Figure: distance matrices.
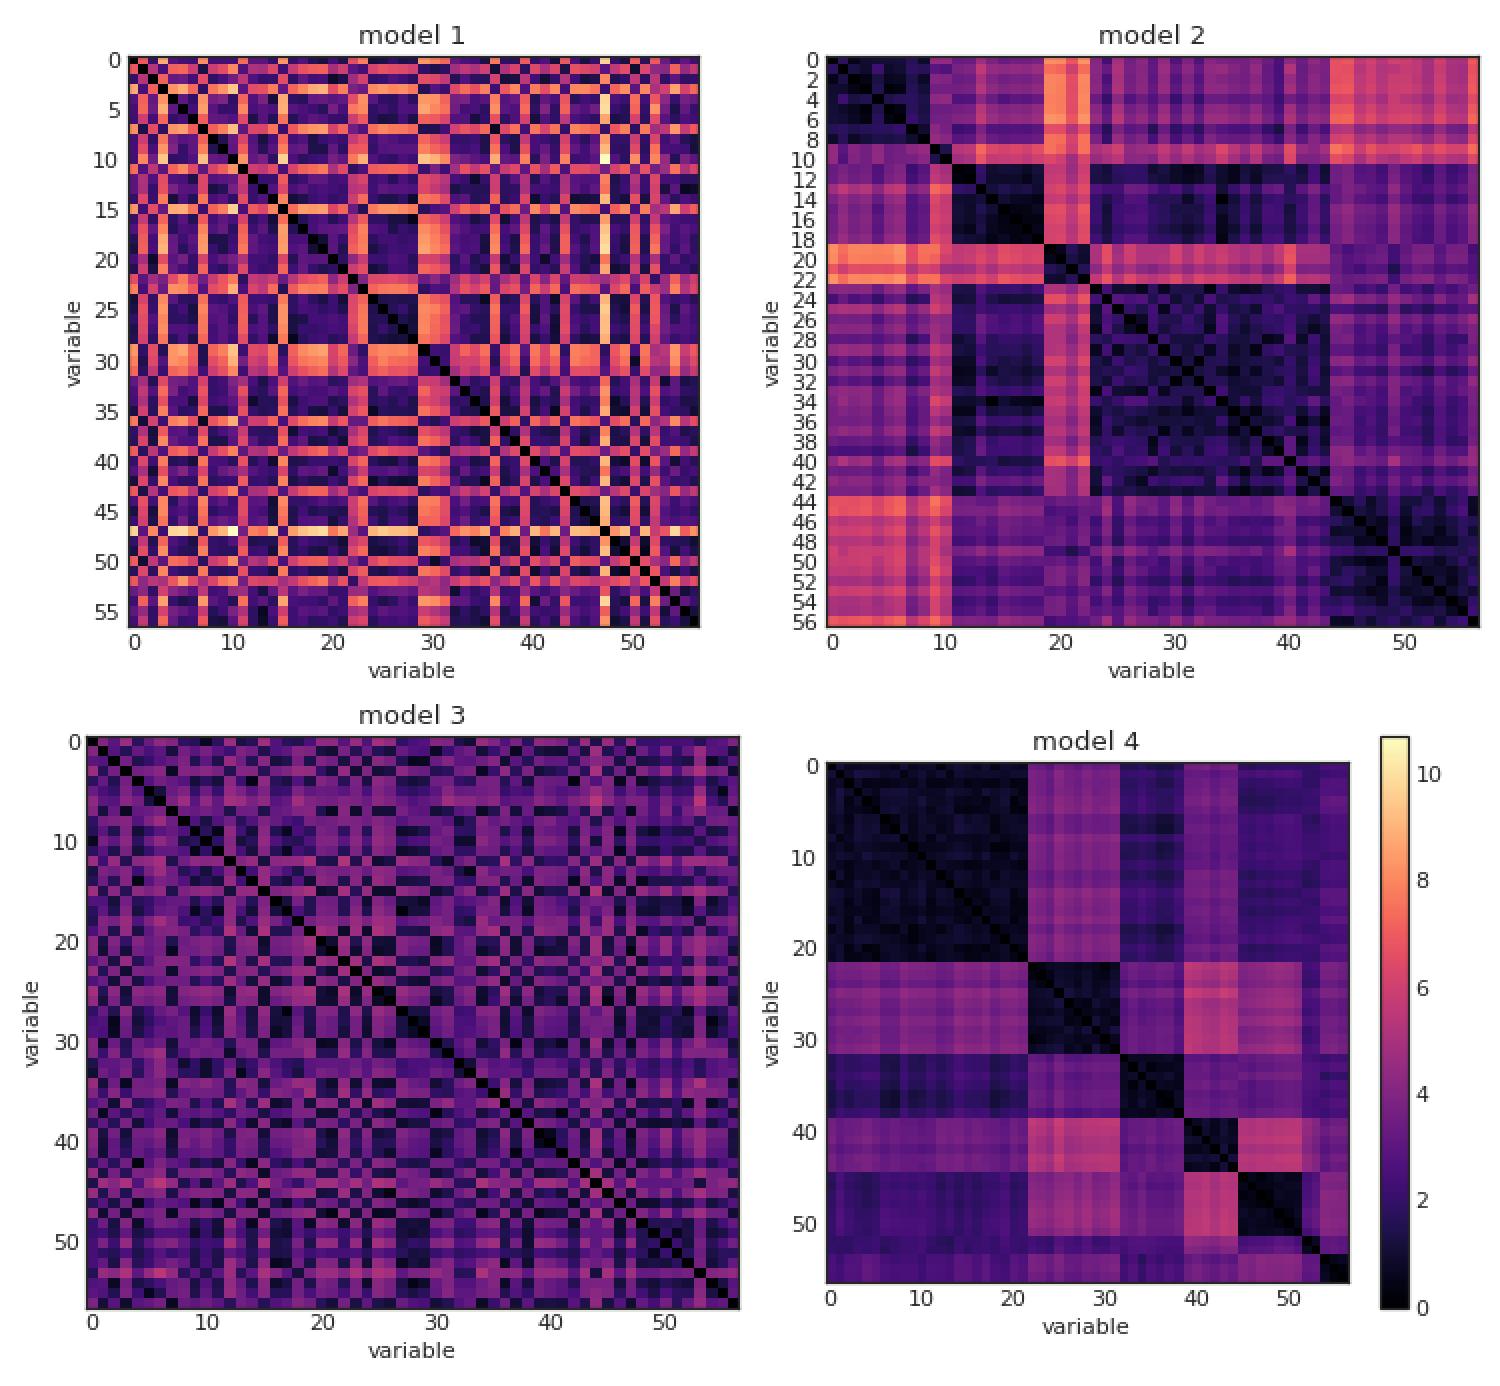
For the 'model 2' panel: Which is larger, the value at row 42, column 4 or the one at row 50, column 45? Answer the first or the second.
the first
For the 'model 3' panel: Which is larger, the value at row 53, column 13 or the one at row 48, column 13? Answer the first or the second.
the second
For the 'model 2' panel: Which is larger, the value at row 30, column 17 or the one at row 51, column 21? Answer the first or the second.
the second
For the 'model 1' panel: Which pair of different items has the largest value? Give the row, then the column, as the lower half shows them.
47, 10
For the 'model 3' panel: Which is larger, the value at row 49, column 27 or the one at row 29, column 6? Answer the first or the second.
the second
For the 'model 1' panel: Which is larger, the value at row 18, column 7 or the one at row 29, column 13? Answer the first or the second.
the first
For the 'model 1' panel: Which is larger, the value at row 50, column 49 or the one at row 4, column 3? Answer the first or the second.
the second
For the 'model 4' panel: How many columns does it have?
57
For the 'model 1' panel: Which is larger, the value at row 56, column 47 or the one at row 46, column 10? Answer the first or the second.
the first
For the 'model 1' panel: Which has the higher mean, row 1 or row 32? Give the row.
1
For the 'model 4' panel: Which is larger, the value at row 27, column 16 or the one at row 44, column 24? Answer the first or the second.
the second
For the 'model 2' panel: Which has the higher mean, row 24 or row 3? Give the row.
3
